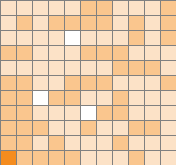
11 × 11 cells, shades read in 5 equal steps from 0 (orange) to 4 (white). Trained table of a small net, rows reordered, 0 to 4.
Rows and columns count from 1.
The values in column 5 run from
2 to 4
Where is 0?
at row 11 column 1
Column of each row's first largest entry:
1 1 5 3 1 3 3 6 4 3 6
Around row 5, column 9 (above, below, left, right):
3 3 2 2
